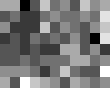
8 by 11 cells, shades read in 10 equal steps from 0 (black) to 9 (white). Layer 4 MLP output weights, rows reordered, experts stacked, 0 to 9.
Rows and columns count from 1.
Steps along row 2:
up down same up up down same up down up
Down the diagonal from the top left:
6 4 2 4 2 4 7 6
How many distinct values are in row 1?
6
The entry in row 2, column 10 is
4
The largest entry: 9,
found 2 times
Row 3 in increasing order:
2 2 2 3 3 4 5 5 5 7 7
